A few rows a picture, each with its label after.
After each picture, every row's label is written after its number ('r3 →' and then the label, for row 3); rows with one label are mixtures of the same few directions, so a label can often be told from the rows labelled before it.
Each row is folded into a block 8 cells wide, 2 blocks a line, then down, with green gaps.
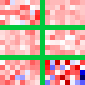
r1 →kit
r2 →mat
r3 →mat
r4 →kit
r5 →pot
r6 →kit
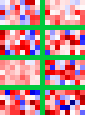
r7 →mat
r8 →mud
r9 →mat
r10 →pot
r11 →mat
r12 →kit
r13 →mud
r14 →pot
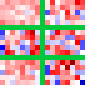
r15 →pot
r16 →mud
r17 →mat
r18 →kit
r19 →mud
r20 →mud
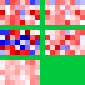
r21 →mud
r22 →mud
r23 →kit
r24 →pot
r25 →mat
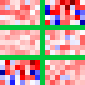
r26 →kit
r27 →mud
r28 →kit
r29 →pot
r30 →mud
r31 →pot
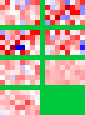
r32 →mud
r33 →pot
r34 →pot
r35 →kit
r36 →pot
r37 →mud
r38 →pot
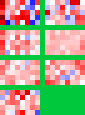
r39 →mat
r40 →mat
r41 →mat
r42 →kit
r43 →mud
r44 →pot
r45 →mud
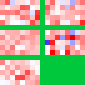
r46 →kit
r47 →mud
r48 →pot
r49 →mat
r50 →pot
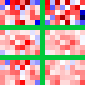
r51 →mud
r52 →kit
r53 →pot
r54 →pot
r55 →mud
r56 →mud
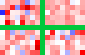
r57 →mat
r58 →mat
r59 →kit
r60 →mud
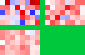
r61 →mud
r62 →pot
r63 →mat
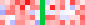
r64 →mud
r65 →kit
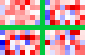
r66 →mud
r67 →mat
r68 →mat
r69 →mat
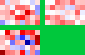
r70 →pot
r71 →kit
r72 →pot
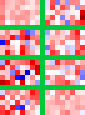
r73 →mat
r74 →kit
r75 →mat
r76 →mat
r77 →pot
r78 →kit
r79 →pot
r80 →mud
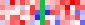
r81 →kit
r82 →mud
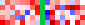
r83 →pot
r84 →mat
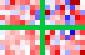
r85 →kit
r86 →mat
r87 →mat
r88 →mud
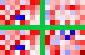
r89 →pot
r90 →mat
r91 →pot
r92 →mud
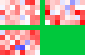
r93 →mat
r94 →mud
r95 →pot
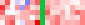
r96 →mud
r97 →mud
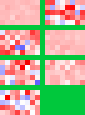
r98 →pot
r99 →kit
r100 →pot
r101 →pot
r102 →mud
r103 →mud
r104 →kit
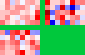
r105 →kit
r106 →mat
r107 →mud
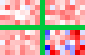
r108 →kit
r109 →kit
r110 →mat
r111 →mat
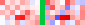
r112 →pot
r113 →pot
